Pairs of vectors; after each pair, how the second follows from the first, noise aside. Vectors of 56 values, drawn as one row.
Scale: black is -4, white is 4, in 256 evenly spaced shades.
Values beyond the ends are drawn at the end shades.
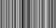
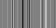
partly zeroed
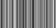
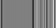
partly zeroed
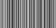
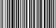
scaled up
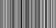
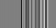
partly zeroed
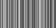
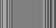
partly zeroed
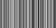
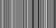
partly zeroed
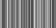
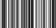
scaled up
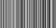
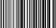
scaled up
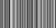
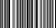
scaled up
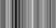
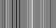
partly zeroed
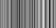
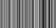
sign-scrambled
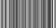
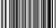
scaled up
